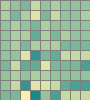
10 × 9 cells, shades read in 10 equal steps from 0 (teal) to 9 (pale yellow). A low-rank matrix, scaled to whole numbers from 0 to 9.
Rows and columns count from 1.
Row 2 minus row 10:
2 0 -3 8 -1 5 -2 -2 -1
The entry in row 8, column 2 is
6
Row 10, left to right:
4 4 9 0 5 2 7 7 7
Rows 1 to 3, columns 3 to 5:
4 7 5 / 6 8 4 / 5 4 6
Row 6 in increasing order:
1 3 4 5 5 7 7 7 8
